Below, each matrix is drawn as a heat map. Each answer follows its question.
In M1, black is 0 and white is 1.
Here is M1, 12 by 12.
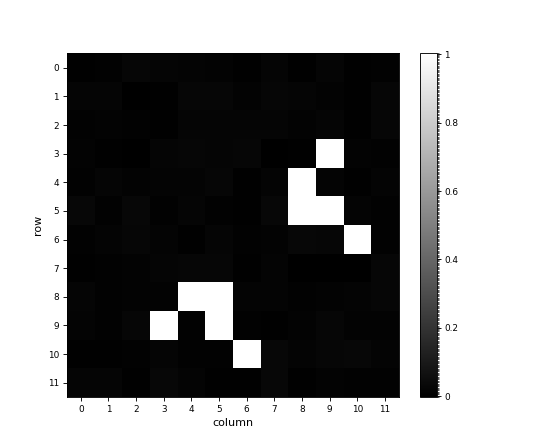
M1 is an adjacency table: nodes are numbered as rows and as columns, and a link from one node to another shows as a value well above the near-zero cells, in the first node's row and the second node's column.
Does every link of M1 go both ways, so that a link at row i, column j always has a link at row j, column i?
yes
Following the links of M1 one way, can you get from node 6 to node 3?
no
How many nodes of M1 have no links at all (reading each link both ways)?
5
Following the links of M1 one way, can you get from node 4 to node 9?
yes
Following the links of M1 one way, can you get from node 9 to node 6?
no
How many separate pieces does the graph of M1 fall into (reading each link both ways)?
7
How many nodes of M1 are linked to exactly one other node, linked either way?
4
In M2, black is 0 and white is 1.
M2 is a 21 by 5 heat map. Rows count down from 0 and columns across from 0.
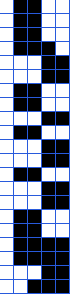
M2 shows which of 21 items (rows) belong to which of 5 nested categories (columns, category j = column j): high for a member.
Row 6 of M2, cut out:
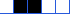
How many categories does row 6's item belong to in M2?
3
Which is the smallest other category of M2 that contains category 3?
4
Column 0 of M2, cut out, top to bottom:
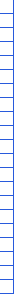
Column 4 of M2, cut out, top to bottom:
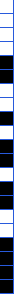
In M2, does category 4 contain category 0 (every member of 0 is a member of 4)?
no
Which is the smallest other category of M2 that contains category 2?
1
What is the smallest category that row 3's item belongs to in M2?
4
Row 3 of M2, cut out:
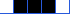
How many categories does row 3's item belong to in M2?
2
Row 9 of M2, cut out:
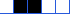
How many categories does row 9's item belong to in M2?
3
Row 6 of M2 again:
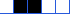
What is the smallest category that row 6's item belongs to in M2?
3
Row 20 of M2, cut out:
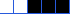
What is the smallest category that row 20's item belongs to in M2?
1
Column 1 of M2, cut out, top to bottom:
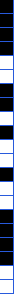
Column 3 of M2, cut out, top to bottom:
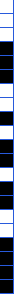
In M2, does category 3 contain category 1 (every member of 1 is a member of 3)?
no
